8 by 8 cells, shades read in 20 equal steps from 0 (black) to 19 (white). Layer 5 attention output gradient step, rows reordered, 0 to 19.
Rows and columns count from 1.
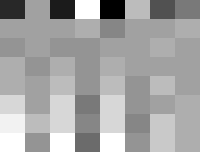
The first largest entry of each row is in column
4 4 7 1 3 1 1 1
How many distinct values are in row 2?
3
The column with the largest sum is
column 1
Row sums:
65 96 94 97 101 105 112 115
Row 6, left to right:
16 12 16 9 16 11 12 13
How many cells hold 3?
1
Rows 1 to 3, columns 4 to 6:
19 0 14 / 13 10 12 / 11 12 12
